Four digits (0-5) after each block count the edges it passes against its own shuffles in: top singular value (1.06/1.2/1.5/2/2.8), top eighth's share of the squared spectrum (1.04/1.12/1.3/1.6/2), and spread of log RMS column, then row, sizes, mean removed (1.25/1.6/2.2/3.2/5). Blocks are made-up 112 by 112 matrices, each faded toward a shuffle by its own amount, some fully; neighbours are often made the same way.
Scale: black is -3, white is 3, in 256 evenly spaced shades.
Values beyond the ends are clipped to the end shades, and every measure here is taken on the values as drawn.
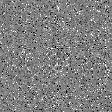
4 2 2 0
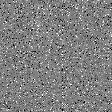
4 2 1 1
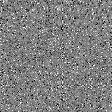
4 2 1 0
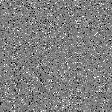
4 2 1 1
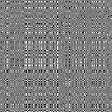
5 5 4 4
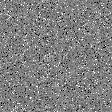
3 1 0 0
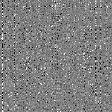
4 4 3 1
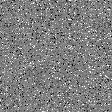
3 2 0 1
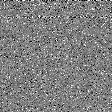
1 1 0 2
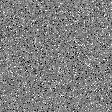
0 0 0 0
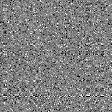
4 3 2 2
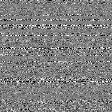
2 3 0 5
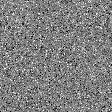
0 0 0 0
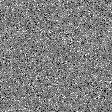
0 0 0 0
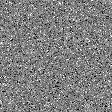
0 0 0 0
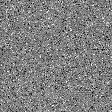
0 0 0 0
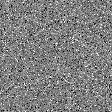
2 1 0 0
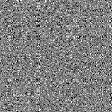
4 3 2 2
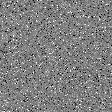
2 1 0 0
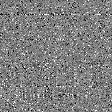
3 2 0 2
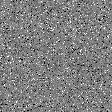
1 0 0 0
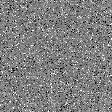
2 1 1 0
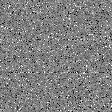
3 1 0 1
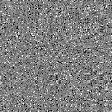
4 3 1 2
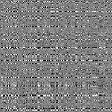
5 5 3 4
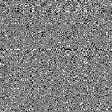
4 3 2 3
